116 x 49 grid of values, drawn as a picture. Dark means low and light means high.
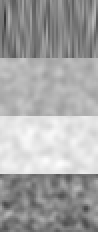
The table splits into 4 rows of 1 panel. Panel 1,1: middling, streaked downward. Panel 2,1: high, blotchy, faint in contrast. Panel 3,1: very high, blotchy, faint in contrast. Panel 4,1: middling, blotchy.
